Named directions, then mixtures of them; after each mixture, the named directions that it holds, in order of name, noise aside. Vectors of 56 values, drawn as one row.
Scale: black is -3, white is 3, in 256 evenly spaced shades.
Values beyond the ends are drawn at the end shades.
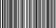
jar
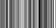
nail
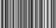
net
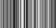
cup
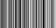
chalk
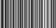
net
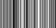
cup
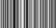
cup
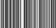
cup, nail, net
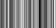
nail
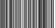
chalk, nail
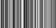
cup, jar, net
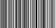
chalk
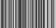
chalk, cup, net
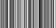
nail, net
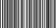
chalk, jar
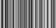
net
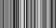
cup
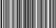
jar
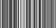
cup, jar, nail
